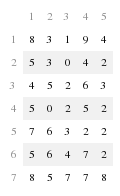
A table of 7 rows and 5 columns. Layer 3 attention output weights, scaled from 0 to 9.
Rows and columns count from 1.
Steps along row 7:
down up same up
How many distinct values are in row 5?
4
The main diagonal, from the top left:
8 3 2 5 2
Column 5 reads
4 2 3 2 2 2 8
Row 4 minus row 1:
-3 -3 1 -4 -2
